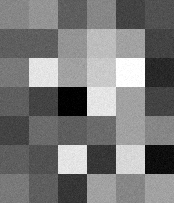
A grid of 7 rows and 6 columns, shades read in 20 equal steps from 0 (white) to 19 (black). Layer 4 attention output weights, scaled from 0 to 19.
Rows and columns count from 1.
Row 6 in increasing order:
2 3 12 13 15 18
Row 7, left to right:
10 12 15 7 9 7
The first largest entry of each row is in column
5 6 6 3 1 6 3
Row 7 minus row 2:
-2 0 7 2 2 -7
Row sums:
65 58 39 68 64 63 60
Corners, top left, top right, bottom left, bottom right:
9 13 10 7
